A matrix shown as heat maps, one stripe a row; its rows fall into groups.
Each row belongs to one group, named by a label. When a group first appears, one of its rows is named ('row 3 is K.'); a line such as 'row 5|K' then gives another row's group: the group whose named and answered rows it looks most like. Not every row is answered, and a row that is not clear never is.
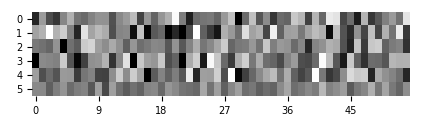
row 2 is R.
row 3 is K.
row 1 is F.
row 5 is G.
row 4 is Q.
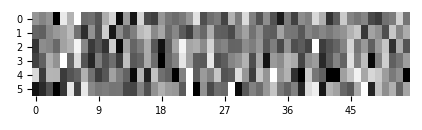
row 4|Q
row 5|Q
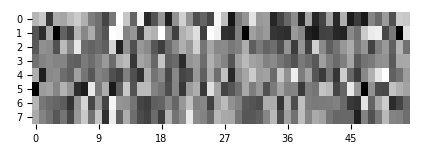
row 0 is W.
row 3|K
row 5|K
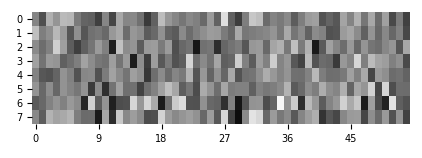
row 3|Q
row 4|Q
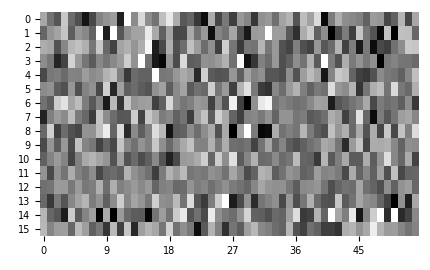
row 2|W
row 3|Q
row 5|G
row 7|K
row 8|G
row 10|R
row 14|G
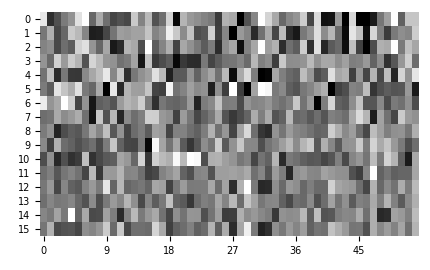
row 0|W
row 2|W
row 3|F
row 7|K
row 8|G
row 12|G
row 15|G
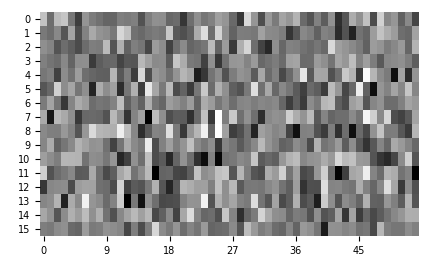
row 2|G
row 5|K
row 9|W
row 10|F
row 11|Q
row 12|R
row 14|W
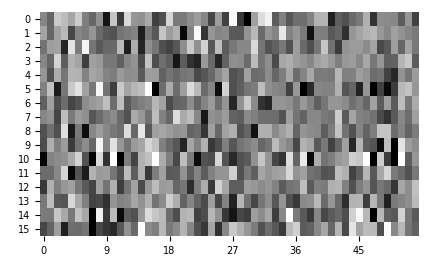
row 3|F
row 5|W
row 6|G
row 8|R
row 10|K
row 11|R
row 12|K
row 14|K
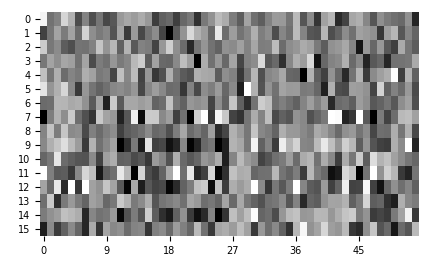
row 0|Q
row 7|K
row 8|F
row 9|F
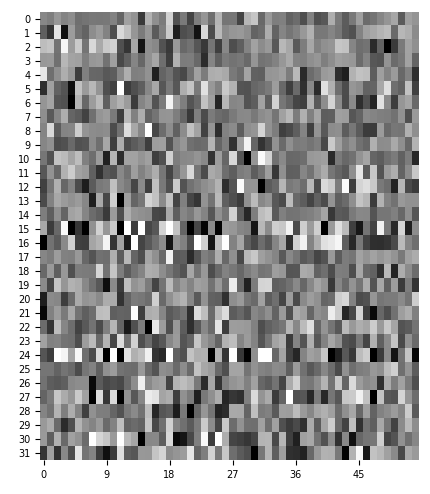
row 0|K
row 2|F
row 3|F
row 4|Q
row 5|R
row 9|G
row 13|K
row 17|K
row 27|K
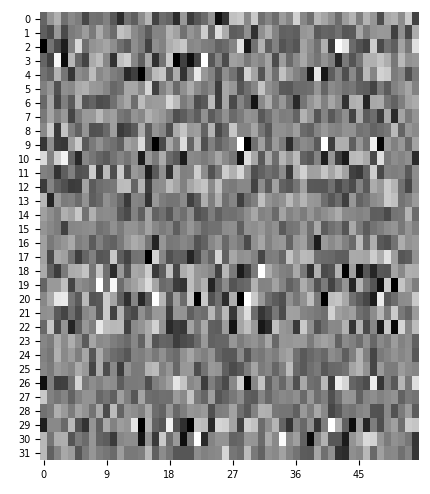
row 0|F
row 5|W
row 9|Q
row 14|F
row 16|Q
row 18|W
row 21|G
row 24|K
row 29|K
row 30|Q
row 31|Q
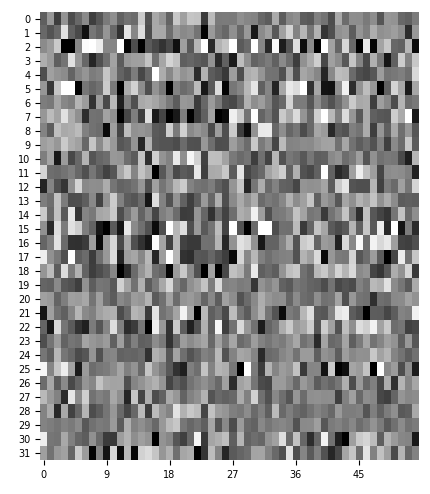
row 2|R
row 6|K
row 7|F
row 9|F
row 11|Q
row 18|F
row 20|W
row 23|R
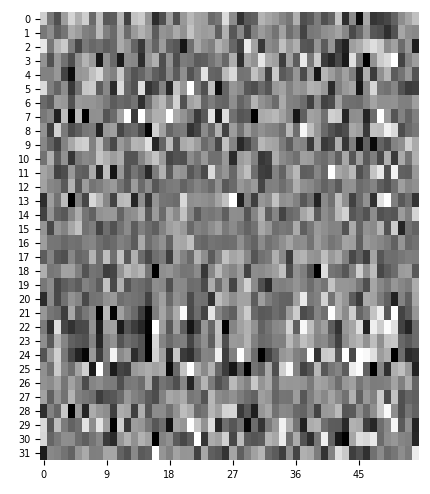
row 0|W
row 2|Q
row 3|W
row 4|R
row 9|W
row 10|G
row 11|G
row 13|R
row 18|Q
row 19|G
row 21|G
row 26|F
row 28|R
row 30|Q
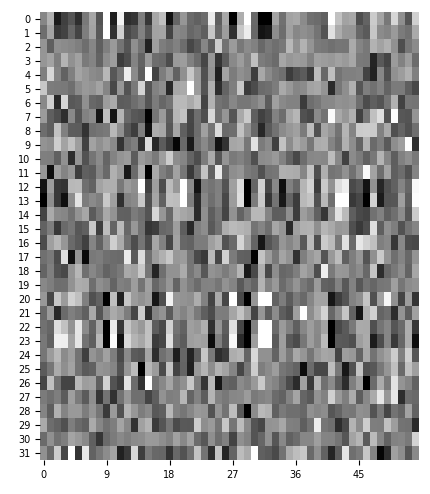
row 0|G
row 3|F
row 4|W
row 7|G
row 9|F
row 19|W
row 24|F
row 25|K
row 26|W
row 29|Q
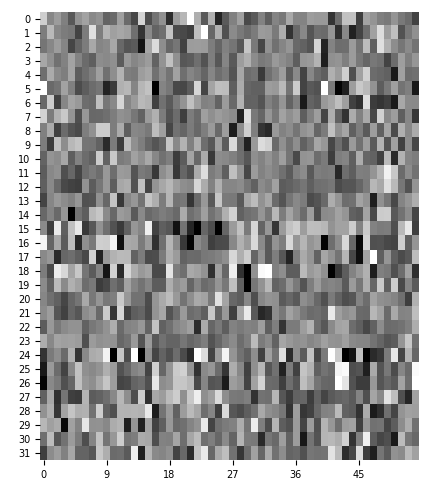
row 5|Q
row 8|G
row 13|K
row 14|R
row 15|F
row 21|G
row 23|F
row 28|W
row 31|K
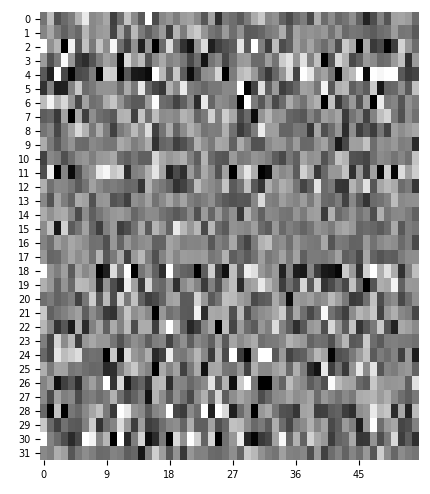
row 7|R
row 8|W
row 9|Q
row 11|G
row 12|Q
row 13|W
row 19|W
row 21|Q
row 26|G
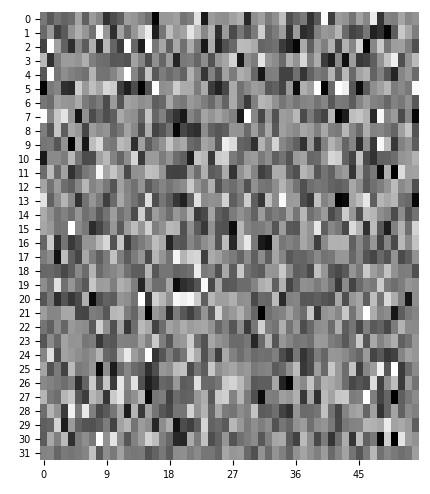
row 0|Q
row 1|W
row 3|W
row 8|F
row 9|R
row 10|K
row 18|Q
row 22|W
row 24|W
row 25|G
